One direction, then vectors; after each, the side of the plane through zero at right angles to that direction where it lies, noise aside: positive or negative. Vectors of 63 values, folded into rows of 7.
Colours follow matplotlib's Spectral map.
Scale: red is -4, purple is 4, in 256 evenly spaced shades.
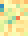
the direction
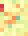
negative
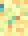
positive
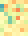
positive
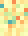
positive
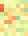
negative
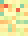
negative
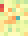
negative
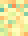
positive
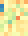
positive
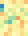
positive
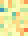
positive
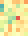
positive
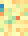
positive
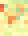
negative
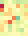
negative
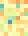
positive
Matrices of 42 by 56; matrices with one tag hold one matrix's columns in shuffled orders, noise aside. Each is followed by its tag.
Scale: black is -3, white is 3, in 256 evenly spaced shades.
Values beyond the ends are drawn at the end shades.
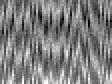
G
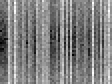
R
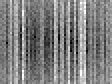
R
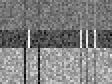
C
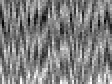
G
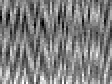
G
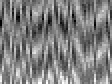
G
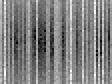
R
